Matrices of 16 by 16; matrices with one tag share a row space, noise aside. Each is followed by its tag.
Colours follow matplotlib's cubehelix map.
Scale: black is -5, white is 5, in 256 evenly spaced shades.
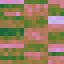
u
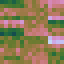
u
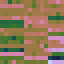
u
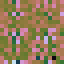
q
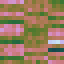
u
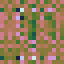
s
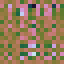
s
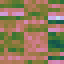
u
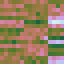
u
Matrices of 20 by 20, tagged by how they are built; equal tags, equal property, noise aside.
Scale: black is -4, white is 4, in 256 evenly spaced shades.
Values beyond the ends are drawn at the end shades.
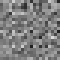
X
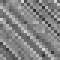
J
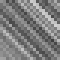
J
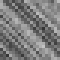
J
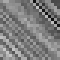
J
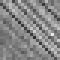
J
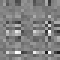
X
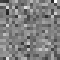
X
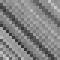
J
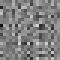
X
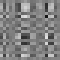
X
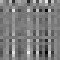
X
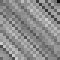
J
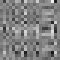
X
